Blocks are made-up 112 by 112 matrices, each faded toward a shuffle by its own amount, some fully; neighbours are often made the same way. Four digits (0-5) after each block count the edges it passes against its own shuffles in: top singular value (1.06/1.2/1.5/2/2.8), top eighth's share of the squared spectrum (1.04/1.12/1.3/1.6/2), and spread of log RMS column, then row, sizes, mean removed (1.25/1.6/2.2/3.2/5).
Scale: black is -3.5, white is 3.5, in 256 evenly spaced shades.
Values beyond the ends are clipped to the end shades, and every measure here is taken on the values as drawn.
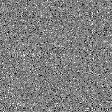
4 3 1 1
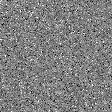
2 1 0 0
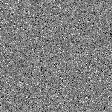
2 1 0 0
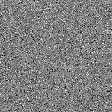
3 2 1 0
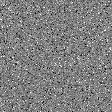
2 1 0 0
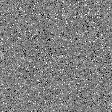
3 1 0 1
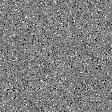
1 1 0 0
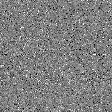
3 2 0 1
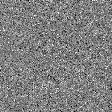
3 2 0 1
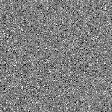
4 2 1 1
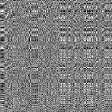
5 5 4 4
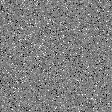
1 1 0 0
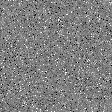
0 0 0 0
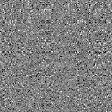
4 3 2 2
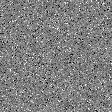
0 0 0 0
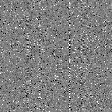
4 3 2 1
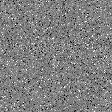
2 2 0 0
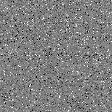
3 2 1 1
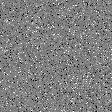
0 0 0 0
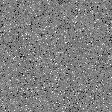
1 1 0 0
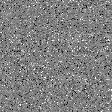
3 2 1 1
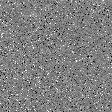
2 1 0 0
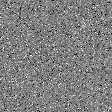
1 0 0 0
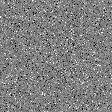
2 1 0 0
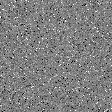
2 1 0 0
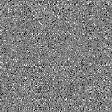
4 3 2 2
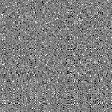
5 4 3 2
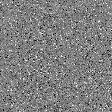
3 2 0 0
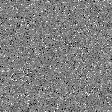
3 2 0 1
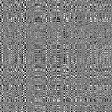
5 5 4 4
